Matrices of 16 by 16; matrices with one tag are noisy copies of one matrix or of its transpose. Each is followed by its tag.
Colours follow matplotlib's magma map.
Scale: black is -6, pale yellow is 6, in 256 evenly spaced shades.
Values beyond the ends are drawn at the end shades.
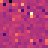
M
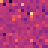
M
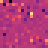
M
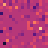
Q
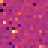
M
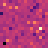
Q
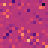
Q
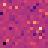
Q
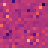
Q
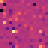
M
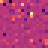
M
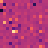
M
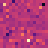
Q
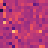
M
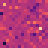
Q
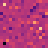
Q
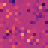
Q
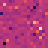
Q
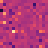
M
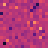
Q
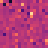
M
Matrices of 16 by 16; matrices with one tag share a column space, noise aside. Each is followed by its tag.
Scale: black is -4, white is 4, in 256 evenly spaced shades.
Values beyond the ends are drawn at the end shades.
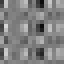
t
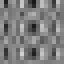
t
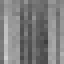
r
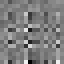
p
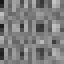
t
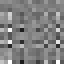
p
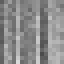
r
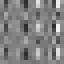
t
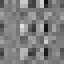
t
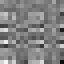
p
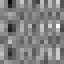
t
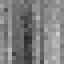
r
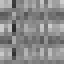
t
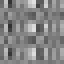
t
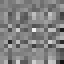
p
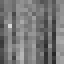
r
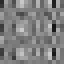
t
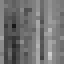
r
